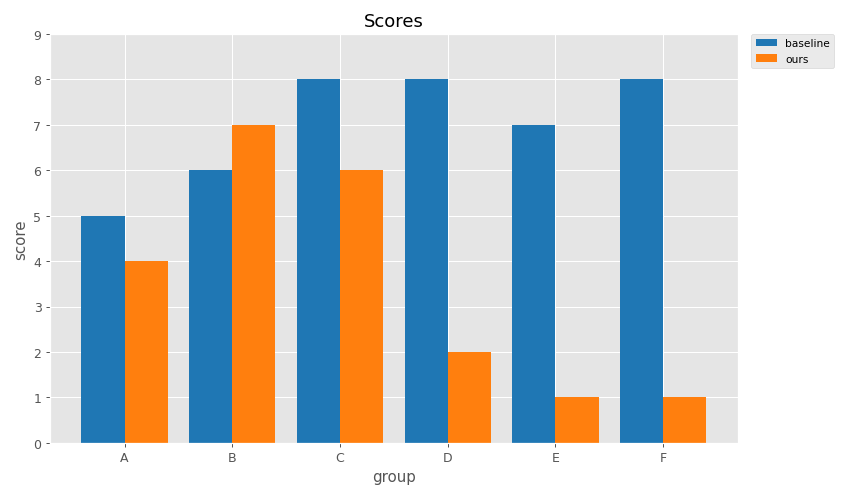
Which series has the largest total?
baseline
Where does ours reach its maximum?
B
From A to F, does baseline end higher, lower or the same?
higher
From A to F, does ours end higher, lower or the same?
lower
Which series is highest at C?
baseline
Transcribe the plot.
Title: Scores
x-axis: group, ticks A B C D E F
y-axis: score, ticks 0 1 2 3 4 5 6 7 8 9
Legend: baseline, ours
Values:
baseline: 5 6 8 8 7 8
ours: 4 7 6 2 1 1
